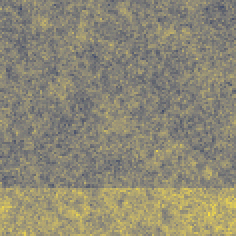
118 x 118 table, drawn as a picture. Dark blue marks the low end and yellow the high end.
The bottom right is the ninth with the highest average. A horizontal seam about 80% of the way down splits the table, and the bottom part is higher. There are no regular stripes. The field is mottled with small blotches.
